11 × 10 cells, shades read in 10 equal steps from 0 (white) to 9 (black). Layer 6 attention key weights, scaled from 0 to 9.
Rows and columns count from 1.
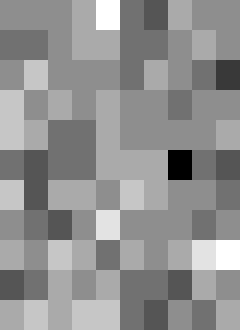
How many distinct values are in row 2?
3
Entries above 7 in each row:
0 0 0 0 0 1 0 0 0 0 0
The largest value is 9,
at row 6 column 8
